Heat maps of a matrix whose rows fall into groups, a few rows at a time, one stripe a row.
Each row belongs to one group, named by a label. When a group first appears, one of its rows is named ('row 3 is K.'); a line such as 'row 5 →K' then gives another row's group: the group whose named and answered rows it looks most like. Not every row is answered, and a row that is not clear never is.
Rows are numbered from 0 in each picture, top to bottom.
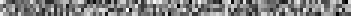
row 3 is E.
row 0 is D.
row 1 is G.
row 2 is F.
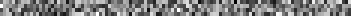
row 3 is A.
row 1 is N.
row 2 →E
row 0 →F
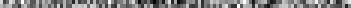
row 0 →G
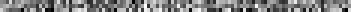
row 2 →D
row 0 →D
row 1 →N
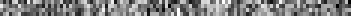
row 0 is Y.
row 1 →E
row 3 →E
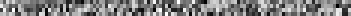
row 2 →F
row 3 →D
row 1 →E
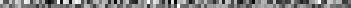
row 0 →D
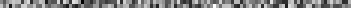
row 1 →Y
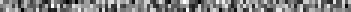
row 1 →A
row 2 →A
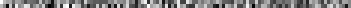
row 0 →N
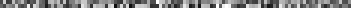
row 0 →F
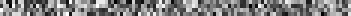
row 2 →N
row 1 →F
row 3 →D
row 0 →F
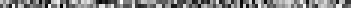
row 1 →F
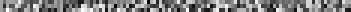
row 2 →A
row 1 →Y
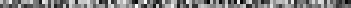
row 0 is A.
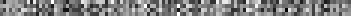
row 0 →Y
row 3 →N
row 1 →N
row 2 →Y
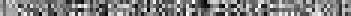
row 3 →A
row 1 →A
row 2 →N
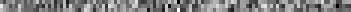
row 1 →E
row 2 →E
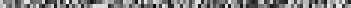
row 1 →F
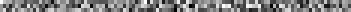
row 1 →Y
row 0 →N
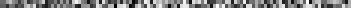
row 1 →Y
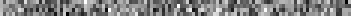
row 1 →E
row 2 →N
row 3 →G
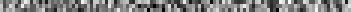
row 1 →G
